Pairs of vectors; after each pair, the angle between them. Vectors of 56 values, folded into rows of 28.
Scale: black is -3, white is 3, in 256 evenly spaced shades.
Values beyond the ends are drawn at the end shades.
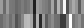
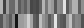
partly aligned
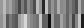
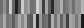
partly aligned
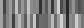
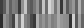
orthogonal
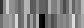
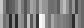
nearly opposite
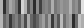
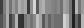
orthogonal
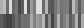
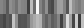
partly aligned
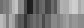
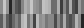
partly opposed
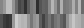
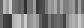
nearly parallel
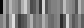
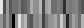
nearly opposite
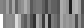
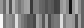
nearly parallel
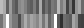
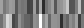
partly aligned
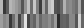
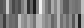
partly opposed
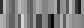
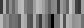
nearly parallel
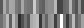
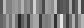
nearly parallel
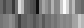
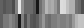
nearly parallel
